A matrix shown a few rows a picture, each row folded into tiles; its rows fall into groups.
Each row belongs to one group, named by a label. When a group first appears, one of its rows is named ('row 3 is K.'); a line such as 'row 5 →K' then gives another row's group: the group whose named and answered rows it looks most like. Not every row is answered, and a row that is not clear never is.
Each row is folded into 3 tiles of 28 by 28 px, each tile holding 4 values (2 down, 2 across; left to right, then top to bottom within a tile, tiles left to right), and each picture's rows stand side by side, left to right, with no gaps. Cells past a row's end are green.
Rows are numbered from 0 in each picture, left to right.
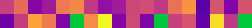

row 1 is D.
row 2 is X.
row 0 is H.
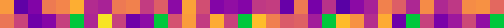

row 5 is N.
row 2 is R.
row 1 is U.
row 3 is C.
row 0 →N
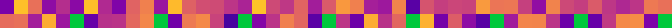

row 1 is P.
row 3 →H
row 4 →P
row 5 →N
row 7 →H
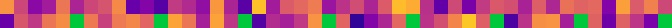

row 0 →P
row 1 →R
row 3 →P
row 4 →N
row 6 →H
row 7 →N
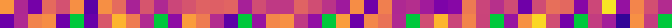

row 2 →U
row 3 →U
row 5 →D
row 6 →U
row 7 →X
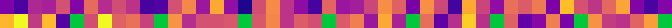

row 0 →D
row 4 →D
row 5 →X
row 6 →N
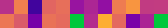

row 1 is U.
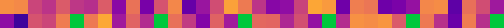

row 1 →C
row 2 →N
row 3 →N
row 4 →R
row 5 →X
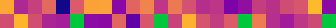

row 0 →C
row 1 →P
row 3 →N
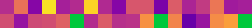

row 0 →X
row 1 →P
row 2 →X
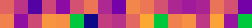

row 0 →X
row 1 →P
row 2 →D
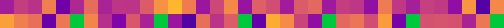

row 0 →C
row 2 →P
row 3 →U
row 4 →D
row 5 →C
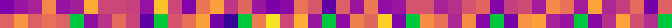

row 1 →H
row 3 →D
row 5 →D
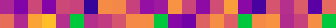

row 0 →R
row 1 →R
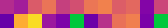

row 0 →U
